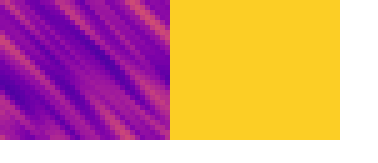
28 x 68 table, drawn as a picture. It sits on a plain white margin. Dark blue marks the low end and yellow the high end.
It is made of 1 by 2 panels. Panel 1,1: low, slanting down to the right. Panel 1,2: very high, flat.
